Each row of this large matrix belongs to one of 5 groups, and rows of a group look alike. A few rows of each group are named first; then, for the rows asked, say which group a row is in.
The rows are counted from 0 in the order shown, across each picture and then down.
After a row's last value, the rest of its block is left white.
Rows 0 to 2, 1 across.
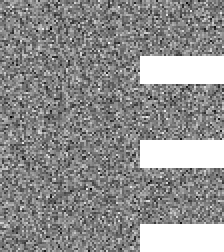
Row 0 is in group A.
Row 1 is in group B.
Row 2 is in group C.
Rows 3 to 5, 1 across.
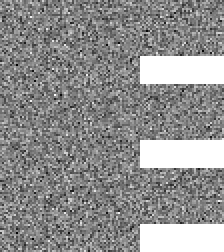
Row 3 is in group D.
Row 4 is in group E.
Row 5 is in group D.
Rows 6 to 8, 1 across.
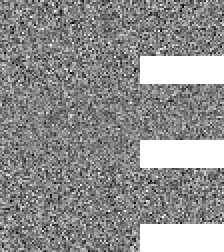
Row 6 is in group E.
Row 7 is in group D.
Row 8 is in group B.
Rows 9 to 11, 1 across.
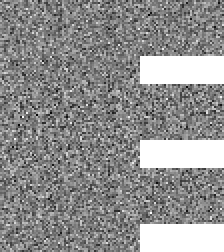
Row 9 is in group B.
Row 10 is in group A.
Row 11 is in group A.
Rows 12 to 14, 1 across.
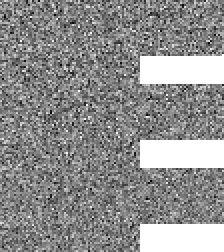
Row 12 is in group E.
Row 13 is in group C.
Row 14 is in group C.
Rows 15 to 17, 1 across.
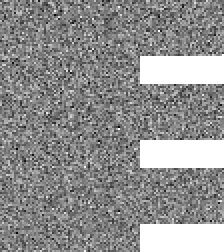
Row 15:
E
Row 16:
D
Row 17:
D
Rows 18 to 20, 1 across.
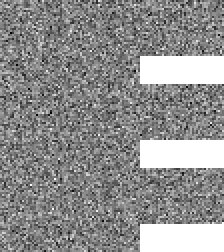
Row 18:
B
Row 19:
A
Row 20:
E
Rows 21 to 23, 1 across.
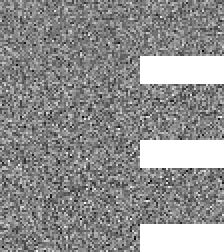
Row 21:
D
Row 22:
D
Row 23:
C
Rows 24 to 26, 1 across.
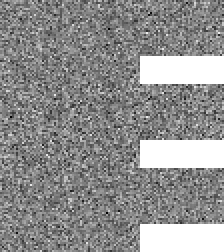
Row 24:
B
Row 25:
B
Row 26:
D
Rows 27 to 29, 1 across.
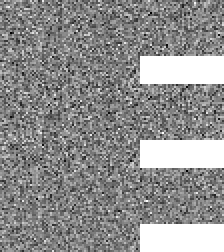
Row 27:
B
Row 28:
B
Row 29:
A
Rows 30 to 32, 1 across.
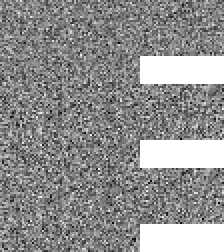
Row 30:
D
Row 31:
B
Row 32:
B
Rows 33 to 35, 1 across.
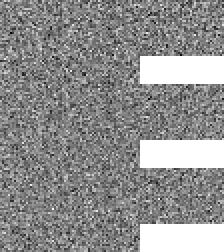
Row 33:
B
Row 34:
B
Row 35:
E
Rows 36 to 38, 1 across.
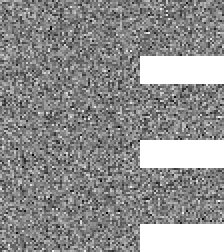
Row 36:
C
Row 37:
D
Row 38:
D
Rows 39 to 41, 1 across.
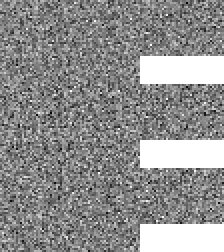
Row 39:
A
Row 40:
A
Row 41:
B
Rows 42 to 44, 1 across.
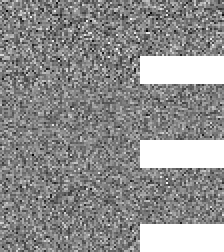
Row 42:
C
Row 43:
D
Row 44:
C
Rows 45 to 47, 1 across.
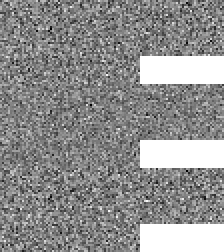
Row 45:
A
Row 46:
C
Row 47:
A
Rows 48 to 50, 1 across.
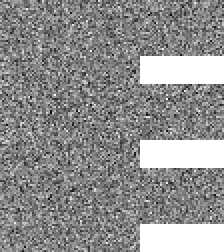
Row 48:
B
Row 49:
C
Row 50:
A
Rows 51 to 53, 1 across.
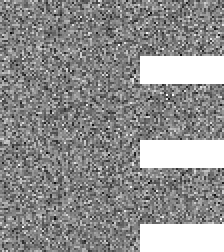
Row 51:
B
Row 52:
C
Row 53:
B
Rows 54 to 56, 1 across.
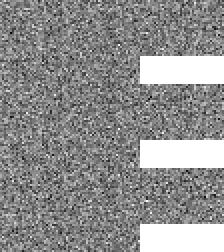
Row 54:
B
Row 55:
B
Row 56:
A
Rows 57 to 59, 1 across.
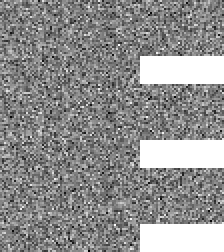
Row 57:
B
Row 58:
B
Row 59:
E
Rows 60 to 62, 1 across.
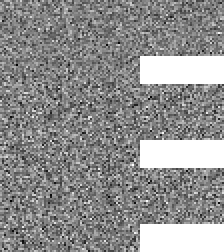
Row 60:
D
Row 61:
B
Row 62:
B
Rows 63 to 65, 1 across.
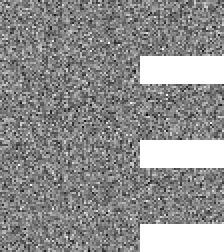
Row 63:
B
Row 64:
C
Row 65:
E
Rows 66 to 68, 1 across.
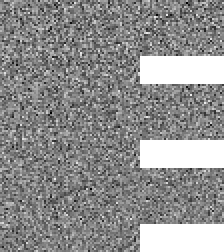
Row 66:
A
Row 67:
A
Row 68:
C
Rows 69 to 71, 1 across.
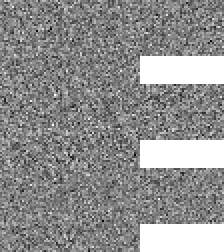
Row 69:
A
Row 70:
E
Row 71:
E
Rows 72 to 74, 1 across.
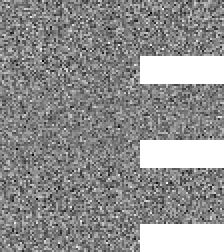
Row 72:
B
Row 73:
D
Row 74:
A
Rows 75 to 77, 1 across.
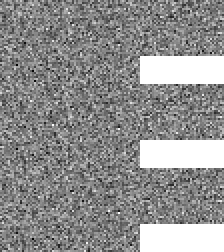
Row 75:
D
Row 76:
D
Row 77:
D
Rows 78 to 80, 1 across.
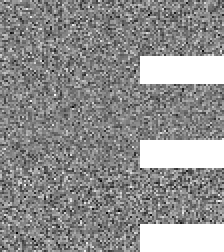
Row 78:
B
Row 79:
E
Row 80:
D
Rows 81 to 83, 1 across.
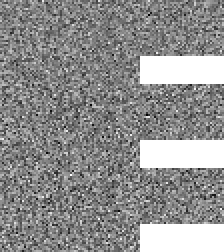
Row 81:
B
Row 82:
C
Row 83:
A
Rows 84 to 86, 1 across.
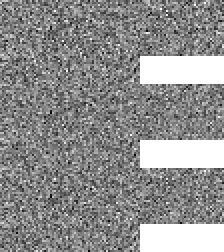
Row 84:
C
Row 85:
C
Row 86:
C
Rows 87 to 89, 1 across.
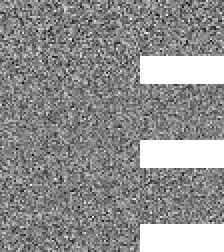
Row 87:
A
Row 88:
D
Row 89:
E
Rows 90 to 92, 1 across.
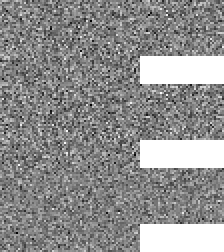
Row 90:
C
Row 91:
C
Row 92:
D
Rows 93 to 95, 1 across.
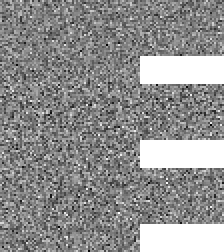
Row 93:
D
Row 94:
A
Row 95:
C
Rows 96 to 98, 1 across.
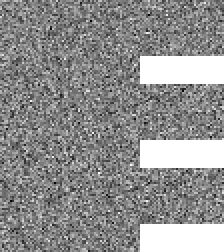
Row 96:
C
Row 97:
E
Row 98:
B
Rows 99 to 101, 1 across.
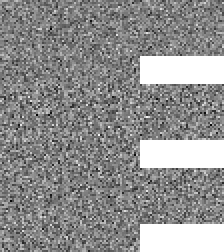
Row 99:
C
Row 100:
A
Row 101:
B
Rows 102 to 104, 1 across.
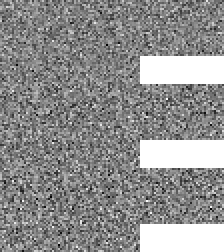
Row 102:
D
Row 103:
A
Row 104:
A
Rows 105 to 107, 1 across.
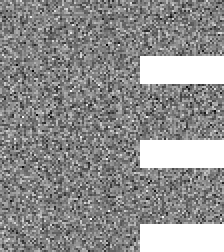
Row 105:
D
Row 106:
A
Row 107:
B
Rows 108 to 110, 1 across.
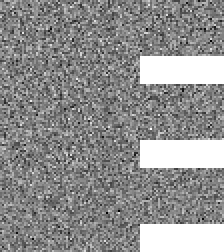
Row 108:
A
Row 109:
E
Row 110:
D
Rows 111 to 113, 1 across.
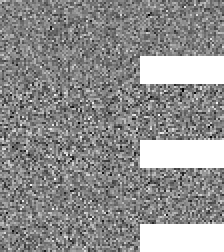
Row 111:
C
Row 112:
E
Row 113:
E
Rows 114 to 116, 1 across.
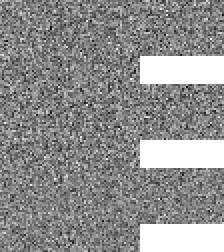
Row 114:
C
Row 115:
A
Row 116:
E
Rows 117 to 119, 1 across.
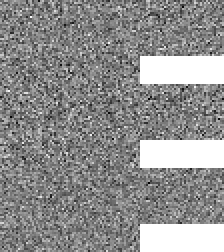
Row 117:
E
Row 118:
B
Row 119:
C
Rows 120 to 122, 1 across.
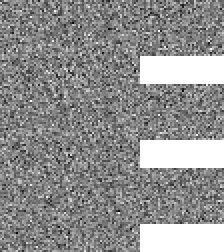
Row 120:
E
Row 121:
E
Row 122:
D
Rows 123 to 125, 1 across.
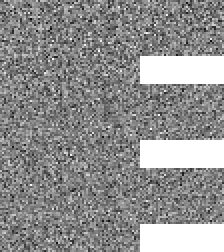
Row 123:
A
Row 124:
E
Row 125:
E
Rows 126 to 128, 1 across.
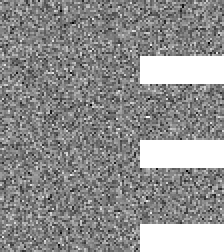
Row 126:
E
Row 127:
C
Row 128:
A
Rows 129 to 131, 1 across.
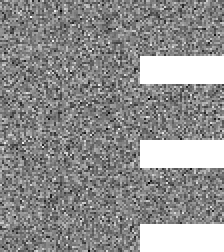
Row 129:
E
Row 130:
B
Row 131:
C
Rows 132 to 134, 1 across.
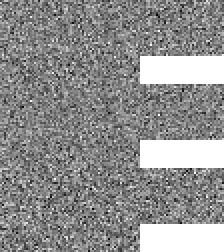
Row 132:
E
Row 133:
E
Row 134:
C
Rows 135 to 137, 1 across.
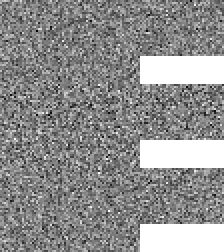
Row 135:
C
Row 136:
A
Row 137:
B
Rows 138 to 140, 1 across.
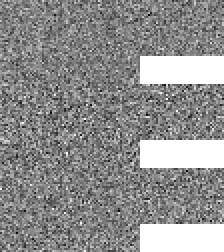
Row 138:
B
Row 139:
C
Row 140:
D
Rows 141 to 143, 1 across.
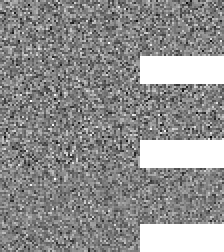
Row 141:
A
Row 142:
E
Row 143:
E
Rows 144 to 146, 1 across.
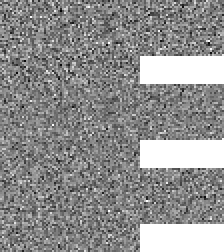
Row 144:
E
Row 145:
E
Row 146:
A
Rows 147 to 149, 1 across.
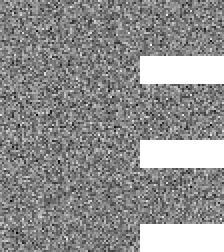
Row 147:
A
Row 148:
A
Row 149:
B
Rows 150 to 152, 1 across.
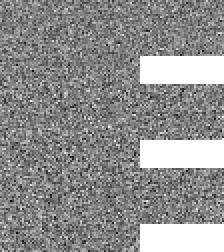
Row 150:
D
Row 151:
E
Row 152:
B
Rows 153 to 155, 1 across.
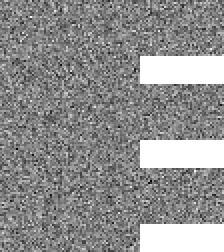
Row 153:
E
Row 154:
D
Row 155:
B
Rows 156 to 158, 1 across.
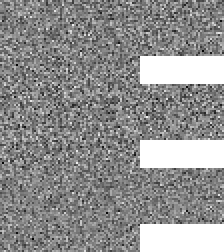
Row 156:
D
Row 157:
A
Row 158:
D
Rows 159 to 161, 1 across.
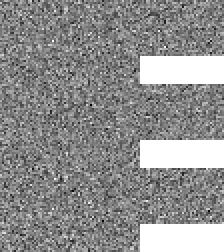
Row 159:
E
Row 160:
C
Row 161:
E
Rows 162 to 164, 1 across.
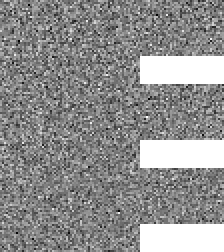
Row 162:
A
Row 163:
B
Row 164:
D
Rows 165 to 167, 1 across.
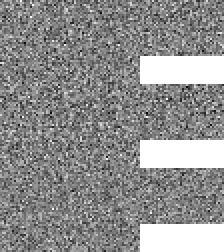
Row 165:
D
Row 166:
A
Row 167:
E
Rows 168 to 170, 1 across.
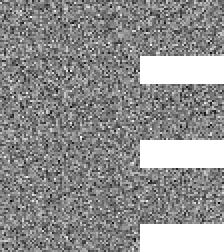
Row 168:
E
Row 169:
A
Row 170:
B
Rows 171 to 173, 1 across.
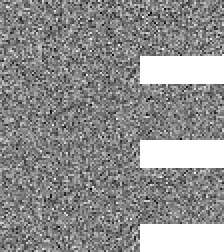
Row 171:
B
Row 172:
C
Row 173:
C
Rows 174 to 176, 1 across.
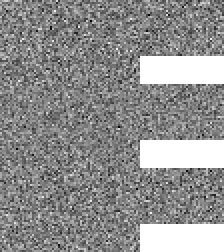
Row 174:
C
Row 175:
D
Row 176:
A
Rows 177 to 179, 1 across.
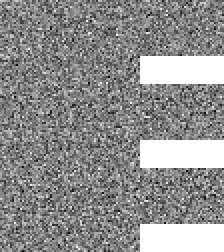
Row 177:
C
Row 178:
A
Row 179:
A
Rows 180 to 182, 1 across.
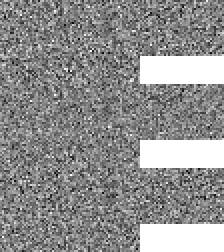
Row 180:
E
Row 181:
E
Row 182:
A
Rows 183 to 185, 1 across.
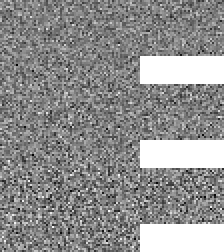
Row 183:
D
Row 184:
D
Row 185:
A
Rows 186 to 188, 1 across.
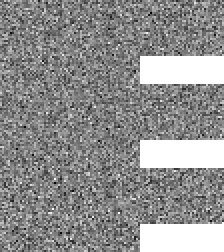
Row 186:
B
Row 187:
D
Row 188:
E
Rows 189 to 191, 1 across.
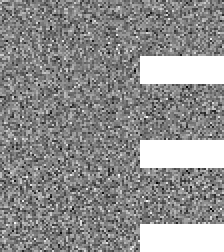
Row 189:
C
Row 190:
A
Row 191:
A
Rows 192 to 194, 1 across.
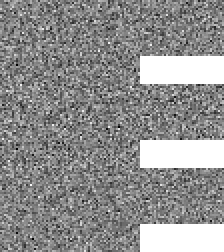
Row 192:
A
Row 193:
D
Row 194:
D
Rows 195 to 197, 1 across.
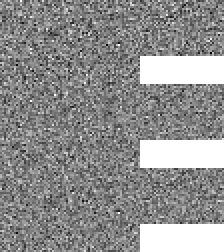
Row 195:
D
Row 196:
E
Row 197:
D
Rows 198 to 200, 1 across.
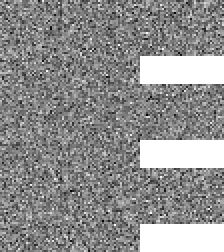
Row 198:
B
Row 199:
C
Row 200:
E
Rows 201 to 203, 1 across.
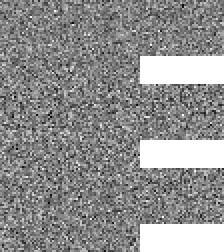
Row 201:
E
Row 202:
A
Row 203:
B
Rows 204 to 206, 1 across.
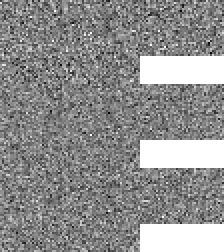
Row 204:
E
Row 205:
B
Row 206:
B
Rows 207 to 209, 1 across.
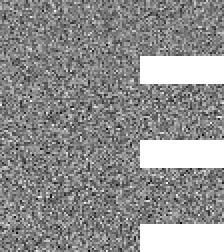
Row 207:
E
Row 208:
D
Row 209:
C
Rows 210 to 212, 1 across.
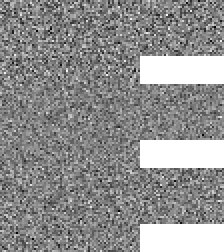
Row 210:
A
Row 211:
D
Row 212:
D
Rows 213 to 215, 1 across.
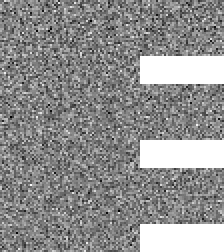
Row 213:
A
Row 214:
B
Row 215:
D
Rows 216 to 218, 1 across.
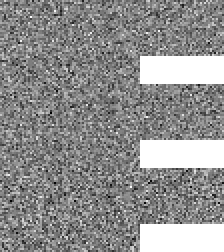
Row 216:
E
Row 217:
A
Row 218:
B
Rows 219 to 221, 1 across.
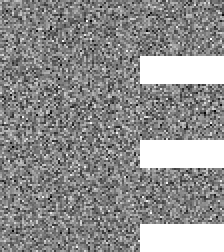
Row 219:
C
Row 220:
A
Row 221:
A
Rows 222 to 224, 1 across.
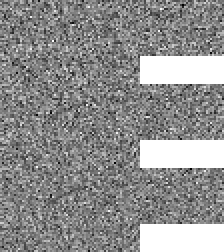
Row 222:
E
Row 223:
C
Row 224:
C
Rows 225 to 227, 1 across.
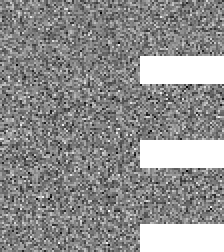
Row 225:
D
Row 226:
C
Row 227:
A
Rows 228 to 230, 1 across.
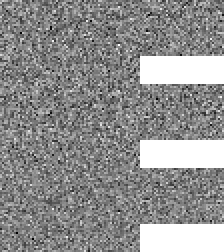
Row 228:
C
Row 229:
A
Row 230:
D
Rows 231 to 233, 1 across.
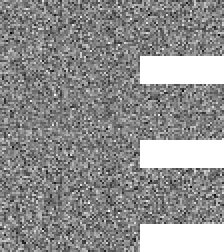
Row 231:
B
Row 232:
E
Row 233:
B
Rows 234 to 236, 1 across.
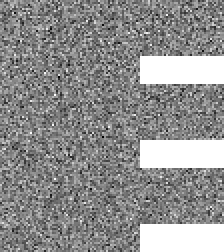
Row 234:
A
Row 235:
E
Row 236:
C
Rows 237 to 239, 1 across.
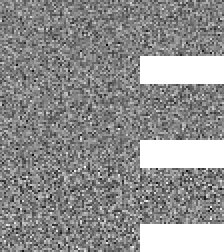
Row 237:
D
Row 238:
D
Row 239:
A
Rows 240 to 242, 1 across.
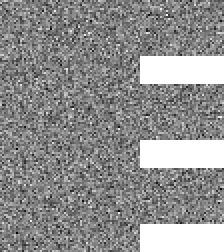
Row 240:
C
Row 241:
D
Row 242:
D
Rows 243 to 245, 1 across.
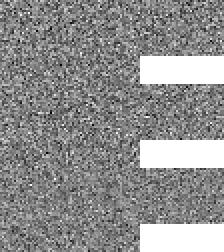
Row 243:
A
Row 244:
C
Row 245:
E
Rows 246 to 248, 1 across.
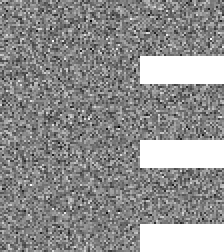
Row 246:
C
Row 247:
D
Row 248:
D
